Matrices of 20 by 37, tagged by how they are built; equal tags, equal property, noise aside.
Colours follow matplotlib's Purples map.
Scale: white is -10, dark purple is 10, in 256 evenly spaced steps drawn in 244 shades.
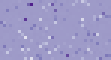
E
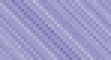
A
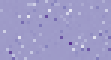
E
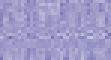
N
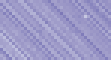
A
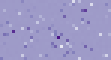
E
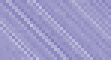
A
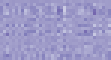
N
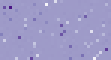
E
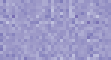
N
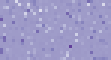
E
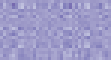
N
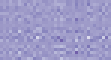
N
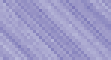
A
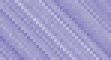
A
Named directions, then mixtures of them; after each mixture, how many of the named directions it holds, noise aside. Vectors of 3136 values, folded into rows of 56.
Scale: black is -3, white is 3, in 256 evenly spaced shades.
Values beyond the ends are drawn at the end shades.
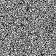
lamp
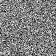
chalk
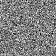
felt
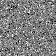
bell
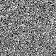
three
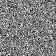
three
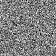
one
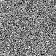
three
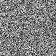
three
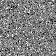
one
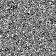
one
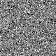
two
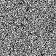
one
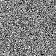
three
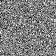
three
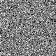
three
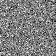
two
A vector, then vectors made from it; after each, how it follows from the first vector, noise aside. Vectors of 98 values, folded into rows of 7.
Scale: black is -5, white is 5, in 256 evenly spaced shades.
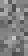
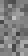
reversed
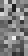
scaled up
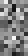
scaled up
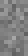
shrunk
